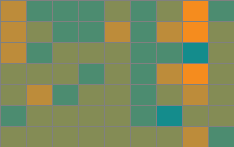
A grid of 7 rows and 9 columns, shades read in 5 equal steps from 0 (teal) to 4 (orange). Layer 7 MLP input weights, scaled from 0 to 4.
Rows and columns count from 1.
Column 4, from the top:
1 1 2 1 2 2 2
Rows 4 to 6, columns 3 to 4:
2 1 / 1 2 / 2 2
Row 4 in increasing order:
1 1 2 2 2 2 2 3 4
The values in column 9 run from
1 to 2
